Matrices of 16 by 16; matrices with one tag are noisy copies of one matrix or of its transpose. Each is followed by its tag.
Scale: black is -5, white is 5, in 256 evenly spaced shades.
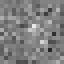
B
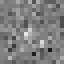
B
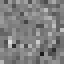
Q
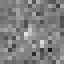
B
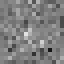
B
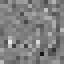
Q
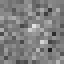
B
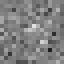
B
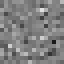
Q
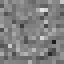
Q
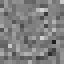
Q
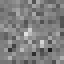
B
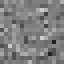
Q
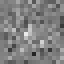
B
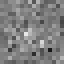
B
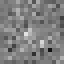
B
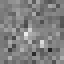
B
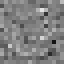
Q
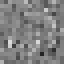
Q
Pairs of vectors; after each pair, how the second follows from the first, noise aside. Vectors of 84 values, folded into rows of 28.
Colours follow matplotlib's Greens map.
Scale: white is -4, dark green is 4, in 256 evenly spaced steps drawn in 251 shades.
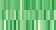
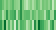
negated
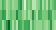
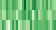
negated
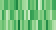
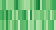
sign-scrambled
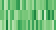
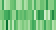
sign-scrambled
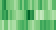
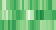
negated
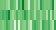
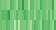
shrunk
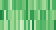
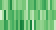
negated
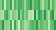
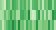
sign-scrambled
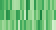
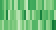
sign-scrambled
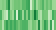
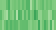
shrunk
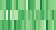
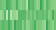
shrunk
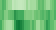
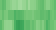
shrunk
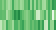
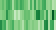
negated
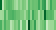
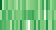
sign-scrambled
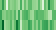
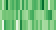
negated
